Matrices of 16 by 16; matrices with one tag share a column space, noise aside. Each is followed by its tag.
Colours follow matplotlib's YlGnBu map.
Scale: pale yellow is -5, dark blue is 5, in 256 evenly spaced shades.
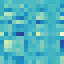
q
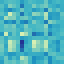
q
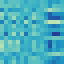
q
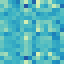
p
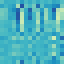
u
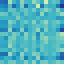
p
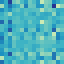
p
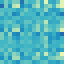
p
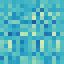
q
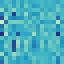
q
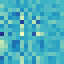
q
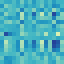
q
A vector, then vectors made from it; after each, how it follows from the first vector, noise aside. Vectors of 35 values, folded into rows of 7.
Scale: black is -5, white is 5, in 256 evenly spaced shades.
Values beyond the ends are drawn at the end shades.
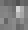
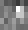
scaled up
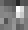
scaled up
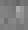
shrunk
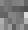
wrapped around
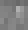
shrunk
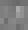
shrunk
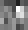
scaled up
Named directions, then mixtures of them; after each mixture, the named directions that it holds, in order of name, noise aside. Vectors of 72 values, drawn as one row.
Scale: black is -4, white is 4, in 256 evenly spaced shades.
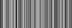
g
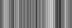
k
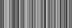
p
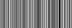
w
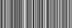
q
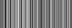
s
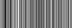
g, p, s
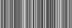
k, q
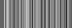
p, s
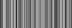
g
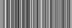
s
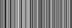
s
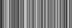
p, q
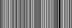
g, k, w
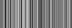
s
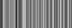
g, q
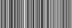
g, q, w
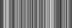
k, p, s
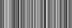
p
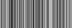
g, k, q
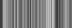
g, k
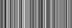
q, s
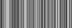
p, q
